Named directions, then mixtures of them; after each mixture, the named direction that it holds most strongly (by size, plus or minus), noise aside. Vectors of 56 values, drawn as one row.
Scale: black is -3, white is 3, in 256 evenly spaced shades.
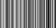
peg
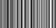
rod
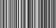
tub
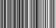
peg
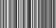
tub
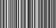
tub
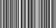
tub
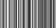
rod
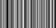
rod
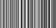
tub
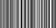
rod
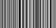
tub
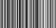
tub
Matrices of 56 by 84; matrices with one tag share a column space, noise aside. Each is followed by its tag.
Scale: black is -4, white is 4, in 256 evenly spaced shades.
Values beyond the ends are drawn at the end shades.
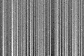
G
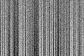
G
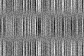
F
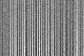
G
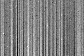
G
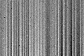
G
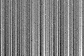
G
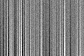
G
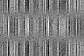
F
